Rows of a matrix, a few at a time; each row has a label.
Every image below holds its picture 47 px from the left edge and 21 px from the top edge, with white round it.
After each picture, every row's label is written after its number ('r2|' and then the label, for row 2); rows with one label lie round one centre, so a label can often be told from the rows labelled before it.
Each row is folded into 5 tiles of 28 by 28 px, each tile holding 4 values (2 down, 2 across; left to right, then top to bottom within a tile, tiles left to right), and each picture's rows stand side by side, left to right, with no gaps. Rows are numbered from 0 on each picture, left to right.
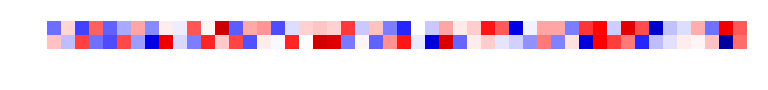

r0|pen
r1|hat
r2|pen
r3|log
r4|log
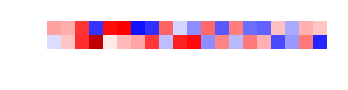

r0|hat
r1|pen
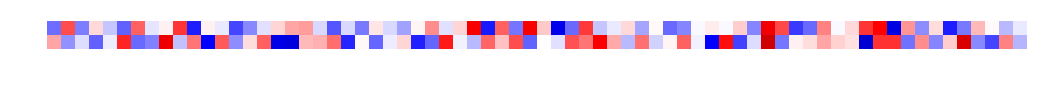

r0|pen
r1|pen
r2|pen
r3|hat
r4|pen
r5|log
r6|pen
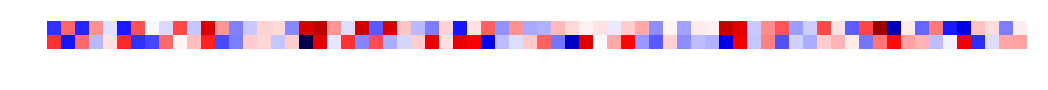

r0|pen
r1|log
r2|hat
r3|pen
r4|log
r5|log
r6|pen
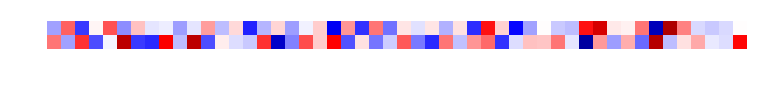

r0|pen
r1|pen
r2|pen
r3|log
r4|hat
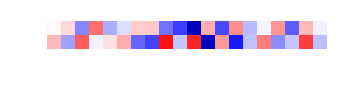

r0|pen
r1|pen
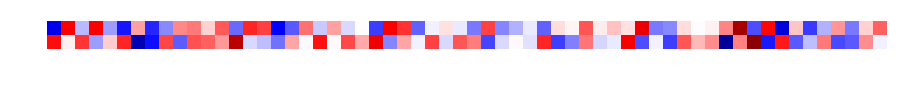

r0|pen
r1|hat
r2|hat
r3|pen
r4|log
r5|pen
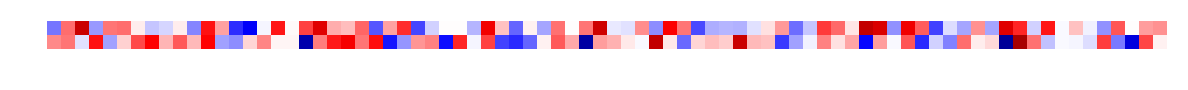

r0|hat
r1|log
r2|hat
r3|log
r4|hat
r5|log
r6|log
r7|pen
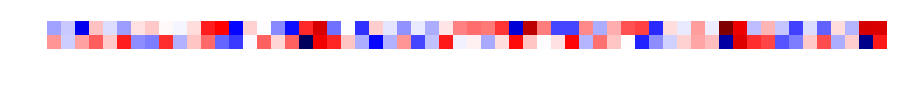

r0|pen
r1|log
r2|pen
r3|hat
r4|log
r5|log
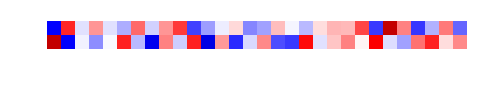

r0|pen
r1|pen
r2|hat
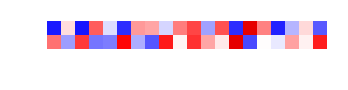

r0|pen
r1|hat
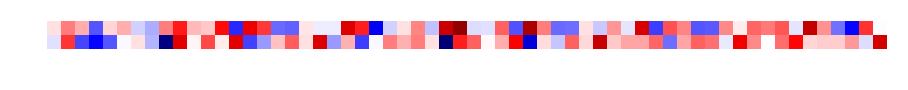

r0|log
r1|hat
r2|log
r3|hat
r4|hat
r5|hat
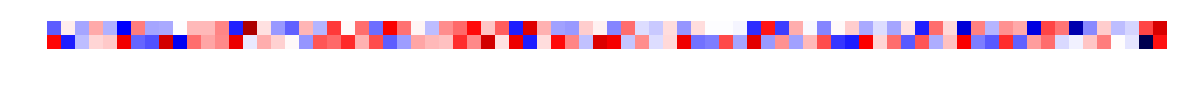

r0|pen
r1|hat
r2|hat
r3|hat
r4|pen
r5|pen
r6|pen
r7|log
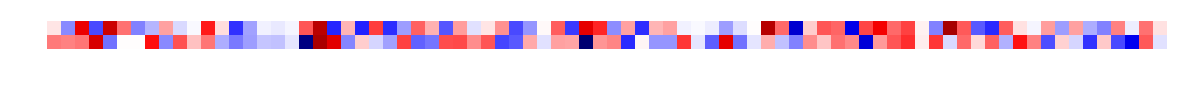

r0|hat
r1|log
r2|pen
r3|log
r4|pen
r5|log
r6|hat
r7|pen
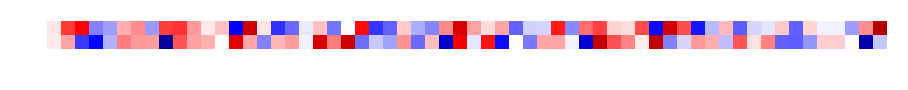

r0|log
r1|hat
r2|log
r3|log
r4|hat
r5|log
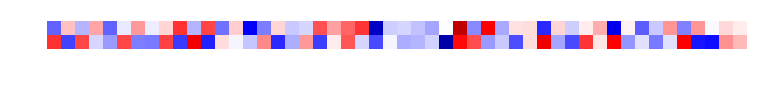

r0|pen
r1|pen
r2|log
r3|pen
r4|pen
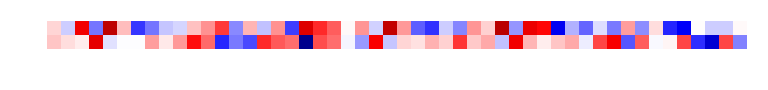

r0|hat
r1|log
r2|hat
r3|hat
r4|pen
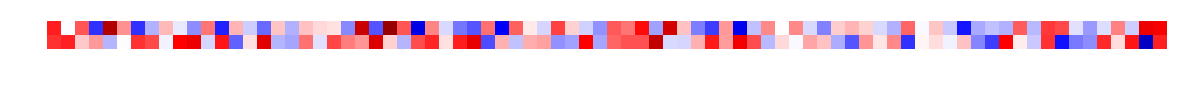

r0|hat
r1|pen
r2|hat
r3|pen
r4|hat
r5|pen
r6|pen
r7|log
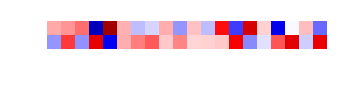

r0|hat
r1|hat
